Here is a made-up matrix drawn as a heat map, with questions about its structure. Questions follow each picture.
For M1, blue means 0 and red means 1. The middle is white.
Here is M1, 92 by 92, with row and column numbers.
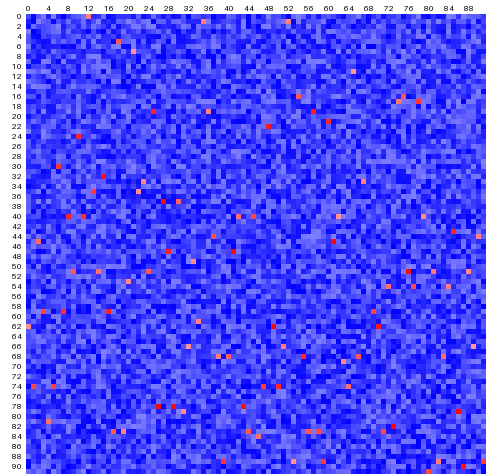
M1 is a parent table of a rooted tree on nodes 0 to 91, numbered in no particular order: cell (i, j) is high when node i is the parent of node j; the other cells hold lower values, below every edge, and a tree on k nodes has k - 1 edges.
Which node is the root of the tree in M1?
68
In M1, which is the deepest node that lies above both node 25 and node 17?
83
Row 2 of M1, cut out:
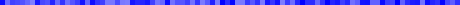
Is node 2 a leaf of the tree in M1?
yes
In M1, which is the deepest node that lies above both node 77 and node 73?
89
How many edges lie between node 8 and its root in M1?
2
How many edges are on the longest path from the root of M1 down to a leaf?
7
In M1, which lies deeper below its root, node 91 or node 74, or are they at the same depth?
the same depth
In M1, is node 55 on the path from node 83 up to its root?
no
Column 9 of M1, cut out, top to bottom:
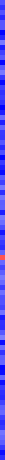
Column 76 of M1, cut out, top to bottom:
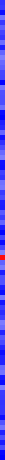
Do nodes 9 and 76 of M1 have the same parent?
yes
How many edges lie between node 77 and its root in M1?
6
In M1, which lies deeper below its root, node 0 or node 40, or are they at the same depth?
node 0
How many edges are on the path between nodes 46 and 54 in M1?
2
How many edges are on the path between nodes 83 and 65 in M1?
4
